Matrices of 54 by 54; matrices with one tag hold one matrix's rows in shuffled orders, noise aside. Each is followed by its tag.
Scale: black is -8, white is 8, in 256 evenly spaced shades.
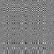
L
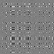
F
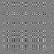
L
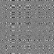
F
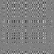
L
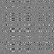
F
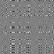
F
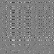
F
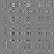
F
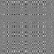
L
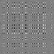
L
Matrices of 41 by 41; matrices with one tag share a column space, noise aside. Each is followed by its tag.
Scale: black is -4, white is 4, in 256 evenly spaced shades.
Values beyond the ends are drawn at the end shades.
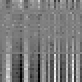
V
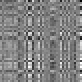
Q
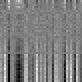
V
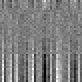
V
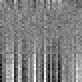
V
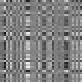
Q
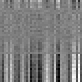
V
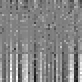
V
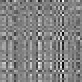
Q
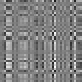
Q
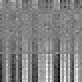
V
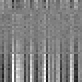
V
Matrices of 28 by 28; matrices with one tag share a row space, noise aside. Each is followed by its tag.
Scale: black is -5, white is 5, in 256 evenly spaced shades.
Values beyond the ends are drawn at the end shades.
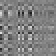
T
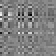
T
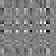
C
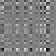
C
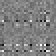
C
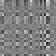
C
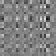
C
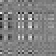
T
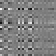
T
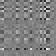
C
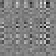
C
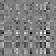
C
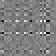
C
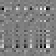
C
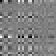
T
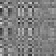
T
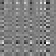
C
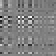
T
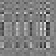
C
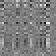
C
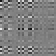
T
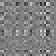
C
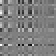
T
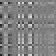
T
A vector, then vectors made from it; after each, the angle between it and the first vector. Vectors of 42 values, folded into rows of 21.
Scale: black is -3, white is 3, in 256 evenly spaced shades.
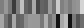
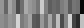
partly opposed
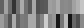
nearly parallel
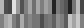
partly opposed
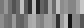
nearly parallel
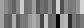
nearly parallel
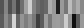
orthogonal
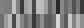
nearly opposite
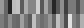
partly opposed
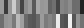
nearly opposite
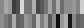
nearly parallel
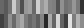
nearly opposite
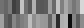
nearly parallel
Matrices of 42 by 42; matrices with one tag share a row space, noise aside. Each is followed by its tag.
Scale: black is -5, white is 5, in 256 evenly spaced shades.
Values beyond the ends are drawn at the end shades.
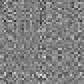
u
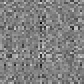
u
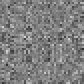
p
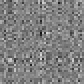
u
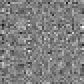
p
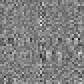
u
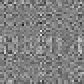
u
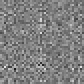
u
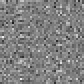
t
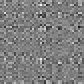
u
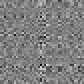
u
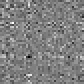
p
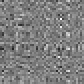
t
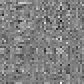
t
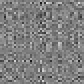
u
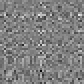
u
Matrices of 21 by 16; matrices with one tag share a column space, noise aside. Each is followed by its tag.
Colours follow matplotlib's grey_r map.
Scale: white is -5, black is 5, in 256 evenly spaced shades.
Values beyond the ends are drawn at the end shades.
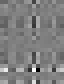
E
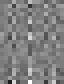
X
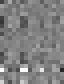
E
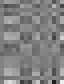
X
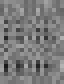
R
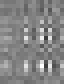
R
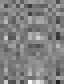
X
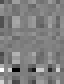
E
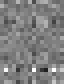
E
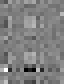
E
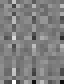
X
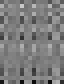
X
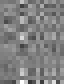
X
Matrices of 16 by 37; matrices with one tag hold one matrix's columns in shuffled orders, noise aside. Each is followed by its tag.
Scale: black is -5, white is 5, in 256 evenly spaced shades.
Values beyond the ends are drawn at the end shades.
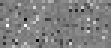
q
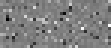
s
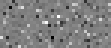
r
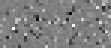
s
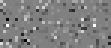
q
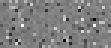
q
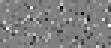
s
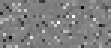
r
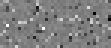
s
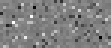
r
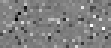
s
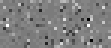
q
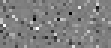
s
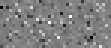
r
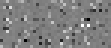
q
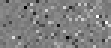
r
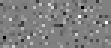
r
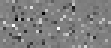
s
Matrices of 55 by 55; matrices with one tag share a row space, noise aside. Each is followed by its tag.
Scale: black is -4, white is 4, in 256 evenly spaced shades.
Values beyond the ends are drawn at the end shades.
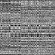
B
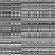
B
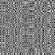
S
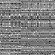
B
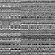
B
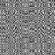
S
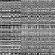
B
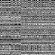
B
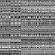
B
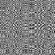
S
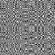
S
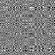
S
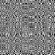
S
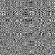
S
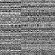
B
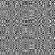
S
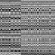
B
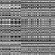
B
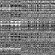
B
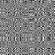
S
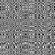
S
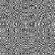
S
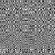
S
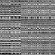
B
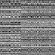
B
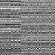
B
